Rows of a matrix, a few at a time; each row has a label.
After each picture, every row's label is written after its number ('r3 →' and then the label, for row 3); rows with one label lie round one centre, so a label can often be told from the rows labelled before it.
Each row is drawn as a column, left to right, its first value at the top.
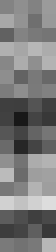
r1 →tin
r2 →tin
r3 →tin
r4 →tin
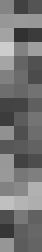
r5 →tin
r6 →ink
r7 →ink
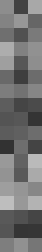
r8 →tin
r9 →ink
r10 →tin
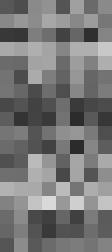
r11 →ink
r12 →ink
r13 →tin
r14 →tin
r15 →ink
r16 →tin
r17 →ink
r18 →tin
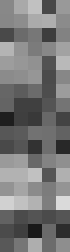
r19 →tin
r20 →tin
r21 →tin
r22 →ink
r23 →tin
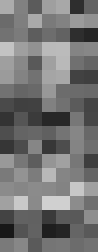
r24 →tin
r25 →tin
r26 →ink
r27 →tin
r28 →tin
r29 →ink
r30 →ink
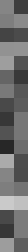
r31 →tin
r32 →ink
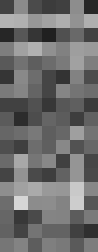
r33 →ink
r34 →tin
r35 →ink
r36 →ink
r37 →ink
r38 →tin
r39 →ink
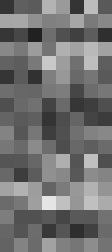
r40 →ink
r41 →ink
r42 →ink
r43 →tin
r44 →tin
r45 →ink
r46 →tin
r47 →ink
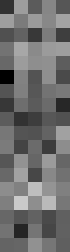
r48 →ink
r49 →tin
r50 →ink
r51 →tin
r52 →ink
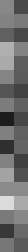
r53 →tin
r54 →ink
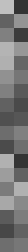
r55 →tin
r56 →ink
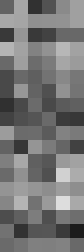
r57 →ink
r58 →tin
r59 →ink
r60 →ink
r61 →tin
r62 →tin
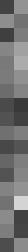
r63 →ink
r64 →tin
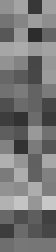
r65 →tin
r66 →tin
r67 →ink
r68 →tin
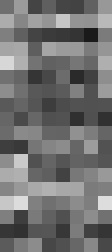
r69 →tin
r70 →tin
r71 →ink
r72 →ink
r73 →ink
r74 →ink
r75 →ink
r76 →tin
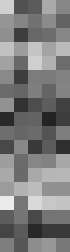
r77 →tin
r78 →ink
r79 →tin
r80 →tin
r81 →tin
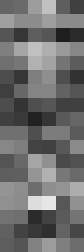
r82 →ink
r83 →ink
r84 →tin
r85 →tin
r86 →ink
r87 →ink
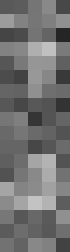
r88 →ink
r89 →ink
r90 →tin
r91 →tin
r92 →ink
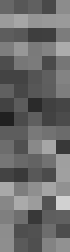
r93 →ink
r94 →ink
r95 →ink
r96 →ink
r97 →tin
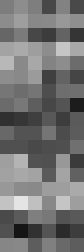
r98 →tin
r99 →tin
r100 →tin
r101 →ink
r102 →tin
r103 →ink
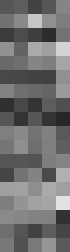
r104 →ink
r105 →ink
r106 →ink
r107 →ink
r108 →tin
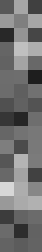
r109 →ink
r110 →tin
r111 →ink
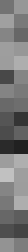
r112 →tin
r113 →tin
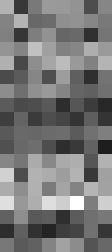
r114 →tin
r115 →ink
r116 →tin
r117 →tin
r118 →tin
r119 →tin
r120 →ink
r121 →tin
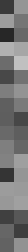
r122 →ink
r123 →tin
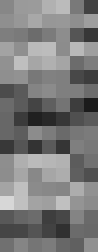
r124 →tin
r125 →tin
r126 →tin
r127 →tin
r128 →tin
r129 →ink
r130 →ink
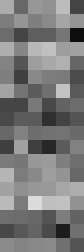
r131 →tin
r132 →ink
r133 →tin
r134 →tin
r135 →tin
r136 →ink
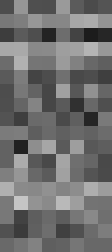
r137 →ink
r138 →tin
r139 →ink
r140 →ink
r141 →tin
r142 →ink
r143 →ink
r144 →ink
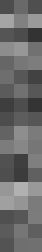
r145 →ink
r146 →ink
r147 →ink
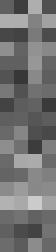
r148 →ink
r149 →ink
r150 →tin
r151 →ink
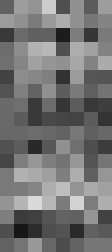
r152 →ink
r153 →tin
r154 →tin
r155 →tin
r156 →ink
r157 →tin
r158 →ink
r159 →tin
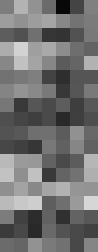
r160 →tin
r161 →tin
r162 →tin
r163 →ink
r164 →ink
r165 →ink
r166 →tin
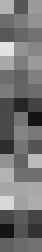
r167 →tin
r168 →ink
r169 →tin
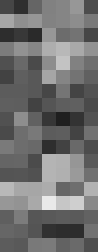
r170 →ink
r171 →ink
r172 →ink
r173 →tin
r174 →tin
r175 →tin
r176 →ink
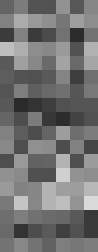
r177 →ink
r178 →tin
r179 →ink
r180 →ink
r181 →tin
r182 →ink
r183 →tin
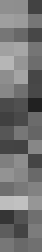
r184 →tin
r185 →tin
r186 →ink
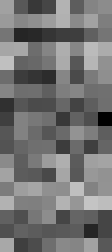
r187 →tin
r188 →ink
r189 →ink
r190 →ink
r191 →tin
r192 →ink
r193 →tin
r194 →tin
